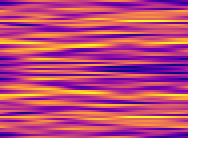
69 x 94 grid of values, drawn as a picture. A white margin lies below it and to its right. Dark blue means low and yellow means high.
There is no overall slope. The values follow a bell shape. It is mirror symmetric from top to bottom. Streaks run across, left to right.
